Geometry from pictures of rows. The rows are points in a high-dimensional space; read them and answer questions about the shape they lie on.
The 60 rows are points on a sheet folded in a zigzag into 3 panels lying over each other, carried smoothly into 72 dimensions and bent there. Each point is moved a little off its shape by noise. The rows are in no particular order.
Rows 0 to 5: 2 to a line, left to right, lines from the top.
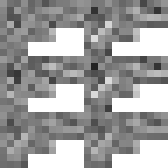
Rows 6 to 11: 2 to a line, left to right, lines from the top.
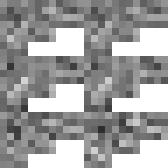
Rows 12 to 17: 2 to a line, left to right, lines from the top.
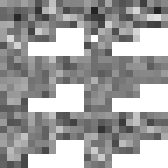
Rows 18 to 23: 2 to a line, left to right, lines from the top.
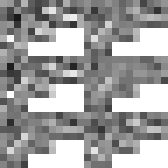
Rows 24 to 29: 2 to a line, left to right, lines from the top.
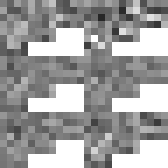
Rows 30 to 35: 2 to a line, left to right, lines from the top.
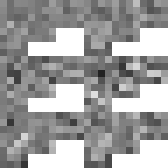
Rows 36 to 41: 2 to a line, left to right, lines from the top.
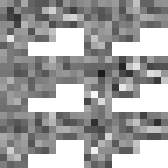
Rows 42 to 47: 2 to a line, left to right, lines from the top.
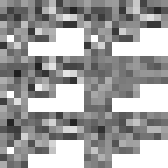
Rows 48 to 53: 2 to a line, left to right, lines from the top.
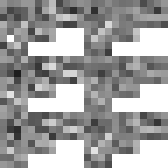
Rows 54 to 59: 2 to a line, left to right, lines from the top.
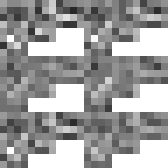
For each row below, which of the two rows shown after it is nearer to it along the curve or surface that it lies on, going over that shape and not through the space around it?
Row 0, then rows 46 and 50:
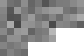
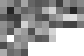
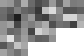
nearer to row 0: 50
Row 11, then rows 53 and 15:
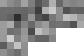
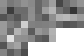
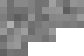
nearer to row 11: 15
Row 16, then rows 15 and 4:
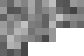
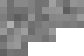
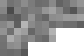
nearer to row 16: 4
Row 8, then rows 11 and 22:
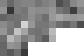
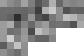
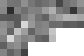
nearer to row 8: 22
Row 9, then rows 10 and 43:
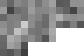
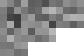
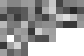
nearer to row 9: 43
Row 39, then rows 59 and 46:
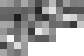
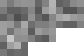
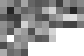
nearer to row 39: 59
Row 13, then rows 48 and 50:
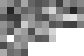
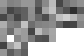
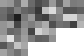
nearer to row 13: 48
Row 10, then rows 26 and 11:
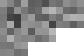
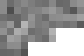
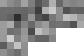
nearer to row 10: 11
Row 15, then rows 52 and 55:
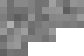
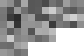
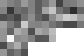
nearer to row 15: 52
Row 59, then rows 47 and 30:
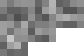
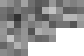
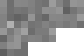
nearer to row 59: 47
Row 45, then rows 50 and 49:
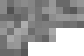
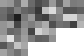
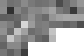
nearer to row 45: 49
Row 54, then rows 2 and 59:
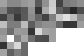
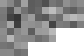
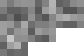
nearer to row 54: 59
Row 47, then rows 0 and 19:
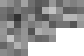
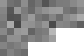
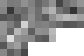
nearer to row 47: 0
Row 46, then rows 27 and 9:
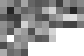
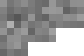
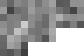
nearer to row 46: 9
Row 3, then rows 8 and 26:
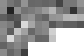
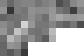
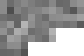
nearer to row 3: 8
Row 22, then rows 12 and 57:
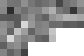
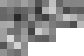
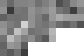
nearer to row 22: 57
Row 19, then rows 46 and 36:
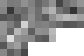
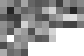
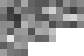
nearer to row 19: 46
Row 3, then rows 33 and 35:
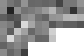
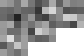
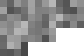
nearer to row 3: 35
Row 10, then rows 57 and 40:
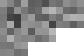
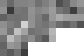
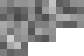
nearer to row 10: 40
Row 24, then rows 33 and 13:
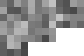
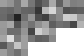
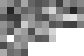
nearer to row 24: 13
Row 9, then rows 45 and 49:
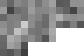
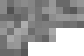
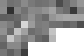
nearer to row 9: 49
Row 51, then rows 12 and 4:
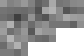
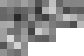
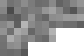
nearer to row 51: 12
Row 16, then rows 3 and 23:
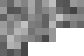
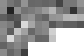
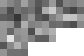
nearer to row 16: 3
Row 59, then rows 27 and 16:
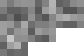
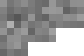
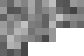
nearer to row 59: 16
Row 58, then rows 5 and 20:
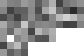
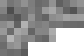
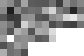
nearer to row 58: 20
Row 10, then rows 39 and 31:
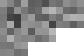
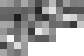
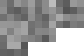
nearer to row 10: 39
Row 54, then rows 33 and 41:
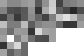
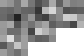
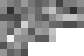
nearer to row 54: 41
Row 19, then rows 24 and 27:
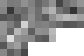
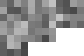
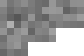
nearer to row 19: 24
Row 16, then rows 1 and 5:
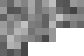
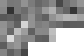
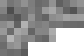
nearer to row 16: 1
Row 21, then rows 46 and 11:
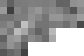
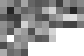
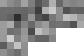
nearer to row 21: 46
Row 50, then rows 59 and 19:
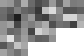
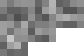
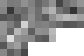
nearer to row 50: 59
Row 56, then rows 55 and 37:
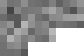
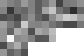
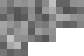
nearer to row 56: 37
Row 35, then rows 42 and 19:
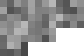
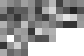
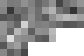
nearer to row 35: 19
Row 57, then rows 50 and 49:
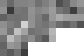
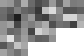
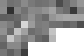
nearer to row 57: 49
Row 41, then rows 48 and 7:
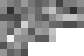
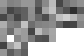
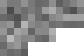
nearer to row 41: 48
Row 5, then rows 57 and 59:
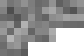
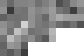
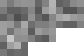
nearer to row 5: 59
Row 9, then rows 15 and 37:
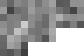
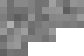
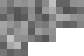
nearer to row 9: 37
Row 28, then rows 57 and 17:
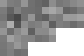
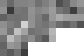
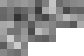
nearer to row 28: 17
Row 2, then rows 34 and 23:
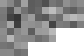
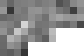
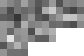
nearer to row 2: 23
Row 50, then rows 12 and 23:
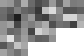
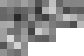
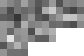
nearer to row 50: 12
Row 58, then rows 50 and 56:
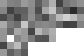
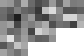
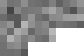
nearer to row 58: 56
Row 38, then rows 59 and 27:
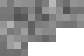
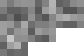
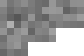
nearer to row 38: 27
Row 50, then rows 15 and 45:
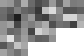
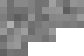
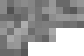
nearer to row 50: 15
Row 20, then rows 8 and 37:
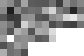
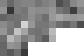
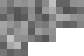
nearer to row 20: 8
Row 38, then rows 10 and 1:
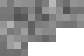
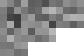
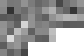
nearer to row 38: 10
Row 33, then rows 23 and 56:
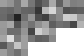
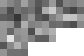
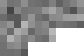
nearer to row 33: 23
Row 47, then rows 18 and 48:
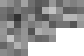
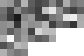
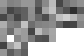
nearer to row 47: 18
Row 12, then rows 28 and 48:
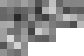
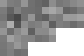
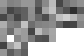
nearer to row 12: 28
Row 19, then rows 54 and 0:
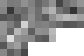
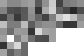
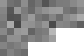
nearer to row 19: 54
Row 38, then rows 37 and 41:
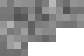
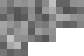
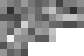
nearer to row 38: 37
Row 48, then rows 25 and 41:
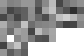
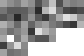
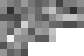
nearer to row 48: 41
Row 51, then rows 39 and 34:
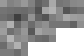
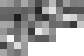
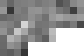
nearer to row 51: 39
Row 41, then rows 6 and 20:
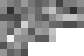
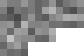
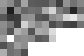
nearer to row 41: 20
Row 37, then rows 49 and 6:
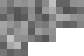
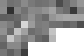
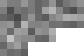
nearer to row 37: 6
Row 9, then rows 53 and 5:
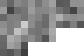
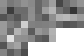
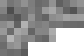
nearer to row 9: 53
